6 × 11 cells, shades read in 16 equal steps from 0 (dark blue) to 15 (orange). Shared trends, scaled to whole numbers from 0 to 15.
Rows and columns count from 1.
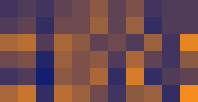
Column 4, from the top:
5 6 10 9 8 11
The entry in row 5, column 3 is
0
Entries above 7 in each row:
1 2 6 4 3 7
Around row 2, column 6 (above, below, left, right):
8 5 6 5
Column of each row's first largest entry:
6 6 11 8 8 11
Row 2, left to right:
4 5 2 6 6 9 5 9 2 4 4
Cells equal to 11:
2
